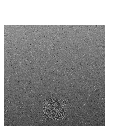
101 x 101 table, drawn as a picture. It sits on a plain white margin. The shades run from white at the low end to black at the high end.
Histogram: bell-shaped. Roughest part: bottom middle. Odd patch: rougher, in the bottom middle. Slope: up to the bottom.
